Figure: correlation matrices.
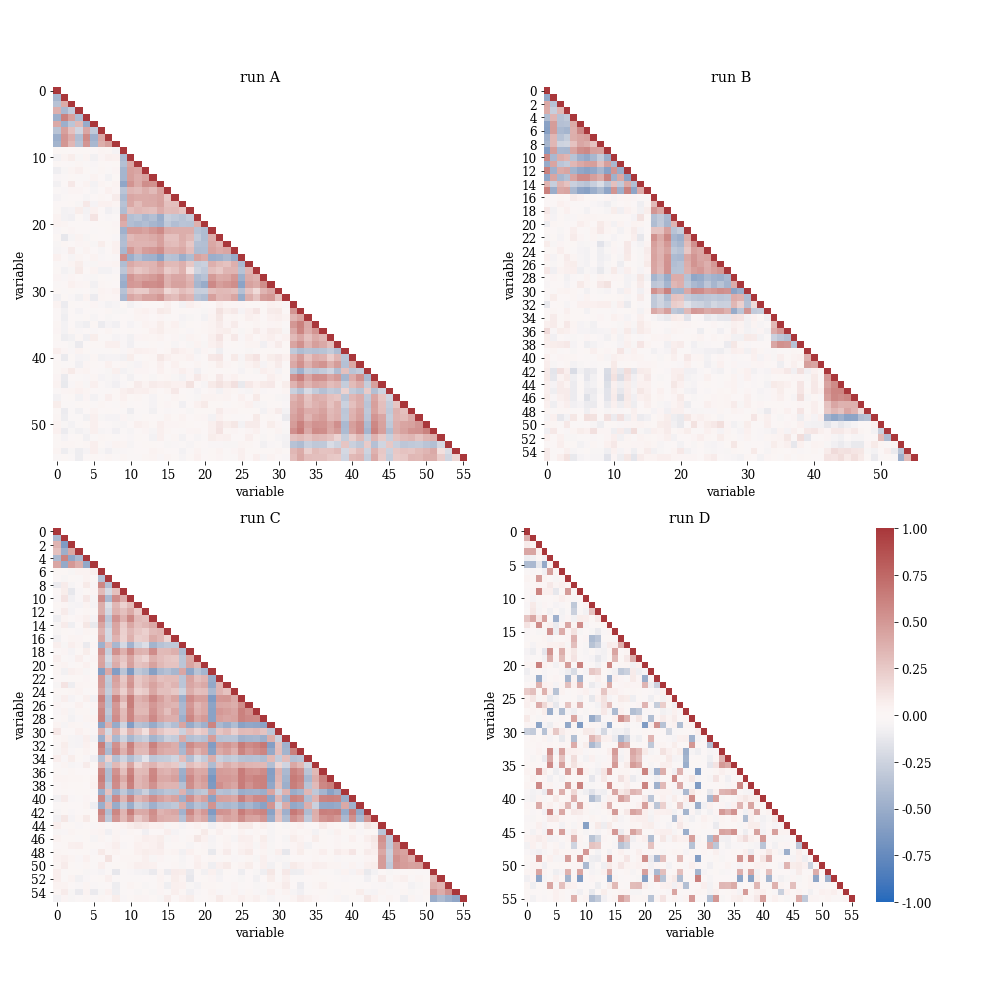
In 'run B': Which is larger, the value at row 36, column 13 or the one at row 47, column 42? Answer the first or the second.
the second
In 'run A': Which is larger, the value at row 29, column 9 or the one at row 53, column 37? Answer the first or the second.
the second
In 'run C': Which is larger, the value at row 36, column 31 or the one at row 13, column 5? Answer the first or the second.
the second
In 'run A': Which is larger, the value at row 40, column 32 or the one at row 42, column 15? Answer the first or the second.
the first
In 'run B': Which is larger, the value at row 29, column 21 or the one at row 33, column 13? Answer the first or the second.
the second
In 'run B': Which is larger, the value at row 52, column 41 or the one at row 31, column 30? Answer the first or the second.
the first
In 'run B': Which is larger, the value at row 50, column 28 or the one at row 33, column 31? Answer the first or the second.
the first
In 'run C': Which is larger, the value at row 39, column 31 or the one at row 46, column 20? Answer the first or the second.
the first
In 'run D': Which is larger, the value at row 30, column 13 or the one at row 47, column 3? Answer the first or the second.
the second
